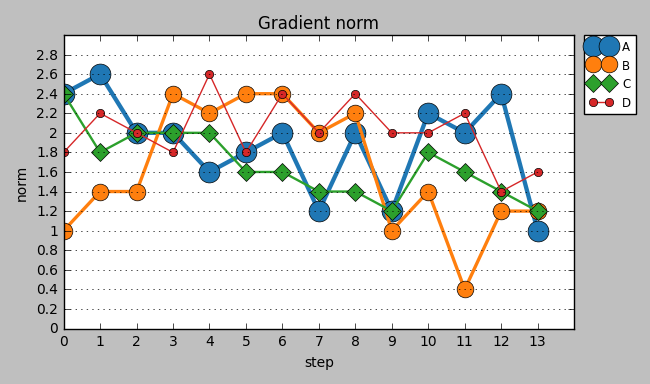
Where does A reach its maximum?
1
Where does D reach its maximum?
4
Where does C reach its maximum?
0
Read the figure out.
Title: Gradient norm
x-axis: step, ticks 0 1 2 3 4 5 6 7 8 9 10 11 12 13
y-axis: norm, ticks 0 0.2 0.4 0.6 0.8 1 1.2 1.4 1.6 1.8 2 2.2 2.4 2.6 2.8
Legend: A, B, C, D
Values:
A: 2.4 2.6 2 2 1.6 1.8 2 1.2 2 1.2 2.2 2 2.4 1
B: 1 1.4 1.4 2.4 2.2 2.4 2.4 2 2.2 1 1.4 0.4 1.2 1.2
C: 2.4 1.8 2 2 2 1.6 1.6 1.4 1.4 1.2 1.8 1.6 1.4 1.2
D: 1.8 2.2 2 1.8 2.6 1.8 2.4 2 2.4 2 2 2.2 1.4 1.6
